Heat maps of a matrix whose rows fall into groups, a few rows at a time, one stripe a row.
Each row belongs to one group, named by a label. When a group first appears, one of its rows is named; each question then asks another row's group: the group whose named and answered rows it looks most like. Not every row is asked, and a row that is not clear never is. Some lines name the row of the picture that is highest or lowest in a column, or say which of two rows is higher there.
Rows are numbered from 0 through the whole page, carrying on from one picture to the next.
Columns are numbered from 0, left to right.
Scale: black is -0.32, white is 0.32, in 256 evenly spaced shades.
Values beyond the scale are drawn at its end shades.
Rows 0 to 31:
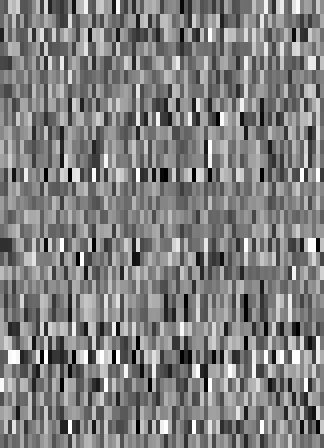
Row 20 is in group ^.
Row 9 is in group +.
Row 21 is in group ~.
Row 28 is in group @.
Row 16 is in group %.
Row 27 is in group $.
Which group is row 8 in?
^
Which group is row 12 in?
^
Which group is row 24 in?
+
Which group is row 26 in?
~
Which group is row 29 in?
+
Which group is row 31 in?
~
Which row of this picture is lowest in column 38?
12
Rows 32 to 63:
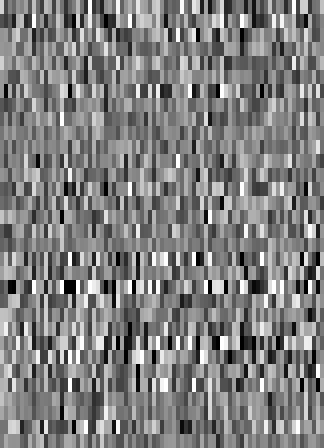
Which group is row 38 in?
^
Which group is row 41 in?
@
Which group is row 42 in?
^
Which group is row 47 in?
$
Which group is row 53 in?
%
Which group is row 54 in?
+
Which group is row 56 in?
^
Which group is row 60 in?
$
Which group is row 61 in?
$
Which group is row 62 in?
%
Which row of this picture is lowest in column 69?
56
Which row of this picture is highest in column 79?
58
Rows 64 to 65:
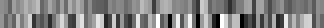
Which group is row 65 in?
^
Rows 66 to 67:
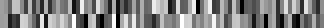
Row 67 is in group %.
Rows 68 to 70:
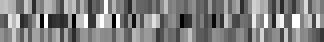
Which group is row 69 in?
%
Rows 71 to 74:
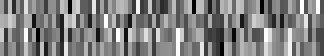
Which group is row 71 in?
^
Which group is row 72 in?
$
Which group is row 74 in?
@
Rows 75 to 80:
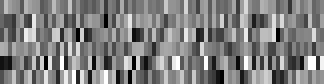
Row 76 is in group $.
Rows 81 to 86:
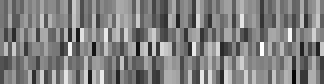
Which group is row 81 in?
^
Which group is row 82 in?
^
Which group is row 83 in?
~
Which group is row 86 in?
@
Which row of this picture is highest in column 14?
83
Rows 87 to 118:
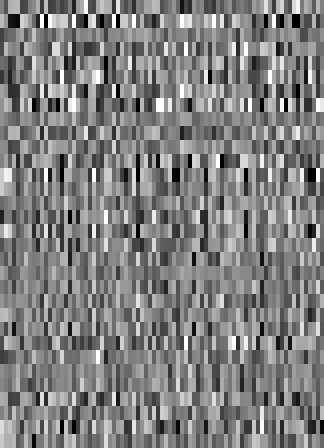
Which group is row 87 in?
%
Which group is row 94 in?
+
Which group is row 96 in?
%
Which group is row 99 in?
+
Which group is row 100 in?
+
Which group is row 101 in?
@
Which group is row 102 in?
~
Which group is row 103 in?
+
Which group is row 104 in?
~
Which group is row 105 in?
^
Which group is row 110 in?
^
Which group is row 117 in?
+
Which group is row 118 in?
$
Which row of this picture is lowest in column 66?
88
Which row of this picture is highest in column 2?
99
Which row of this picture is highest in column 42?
94
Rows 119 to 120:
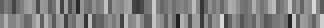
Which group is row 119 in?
~
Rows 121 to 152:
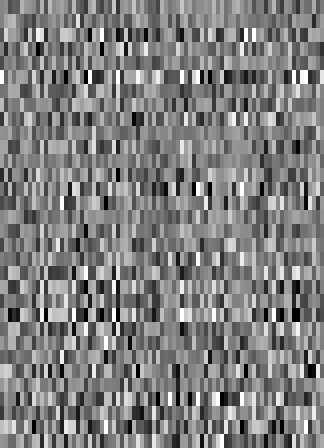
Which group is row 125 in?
@
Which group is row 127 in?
%
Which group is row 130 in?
+
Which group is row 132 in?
^
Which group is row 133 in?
@
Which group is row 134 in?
^
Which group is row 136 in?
~
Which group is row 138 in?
~
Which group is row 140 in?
%
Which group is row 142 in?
@
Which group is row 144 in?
%
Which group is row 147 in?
+
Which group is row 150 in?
~
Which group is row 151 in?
$
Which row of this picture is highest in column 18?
143
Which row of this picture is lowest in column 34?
147
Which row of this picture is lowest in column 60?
151
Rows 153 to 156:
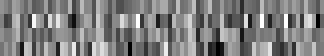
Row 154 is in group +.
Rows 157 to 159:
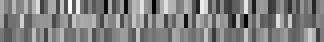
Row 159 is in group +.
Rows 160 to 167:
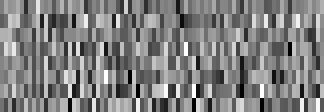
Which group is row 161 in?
%
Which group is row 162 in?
+
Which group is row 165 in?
$
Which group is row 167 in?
^
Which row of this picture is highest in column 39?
166
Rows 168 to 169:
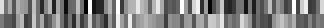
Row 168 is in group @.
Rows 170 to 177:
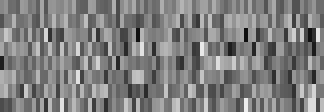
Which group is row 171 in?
@
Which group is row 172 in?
+
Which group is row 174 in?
@
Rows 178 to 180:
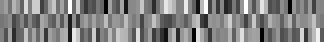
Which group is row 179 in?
~
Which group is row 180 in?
^
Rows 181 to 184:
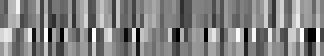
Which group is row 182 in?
%
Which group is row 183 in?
+
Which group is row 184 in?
+
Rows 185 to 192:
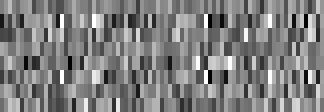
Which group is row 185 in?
+
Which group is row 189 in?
~
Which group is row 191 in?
+
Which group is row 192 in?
%
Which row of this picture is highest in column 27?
192
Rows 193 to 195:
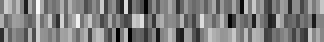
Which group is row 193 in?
@
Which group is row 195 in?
@
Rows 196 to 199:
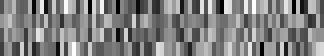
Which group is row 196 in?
@
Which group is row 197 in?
+
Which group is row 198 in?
@
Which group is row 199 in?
+
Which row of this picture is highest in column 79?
199
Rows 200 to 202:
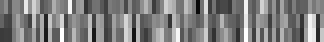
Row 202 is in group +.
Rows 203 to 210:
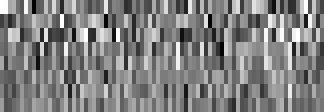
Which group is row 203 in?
$
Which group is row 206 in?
@
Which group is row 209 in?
~
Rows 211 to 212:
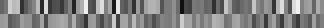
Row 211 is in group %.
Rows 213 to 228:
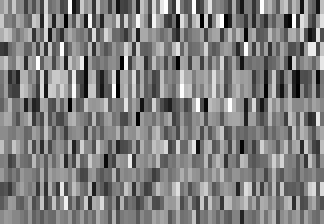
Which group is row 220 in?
~
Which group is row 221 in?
+
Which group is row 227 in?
@
